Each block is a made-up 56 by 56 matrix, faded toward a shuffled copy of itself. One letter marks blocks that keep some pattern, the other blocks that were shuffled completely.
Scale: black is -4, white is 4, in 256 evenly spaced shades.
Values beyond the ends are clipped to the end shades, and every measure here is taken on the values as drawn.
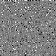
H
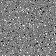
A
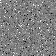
A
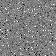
A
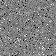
A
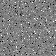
A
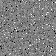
A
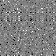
H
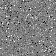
A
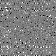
H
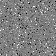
A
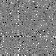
H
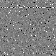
H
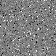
A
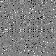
H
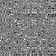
H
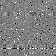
H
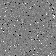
A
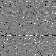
H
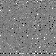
H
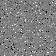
A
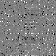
H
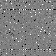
H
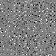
H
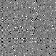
H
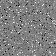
A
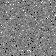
A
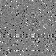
H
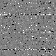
H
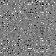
H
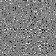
H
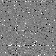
H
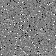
A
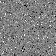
A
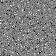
A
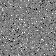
A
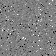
A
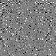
H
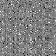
H
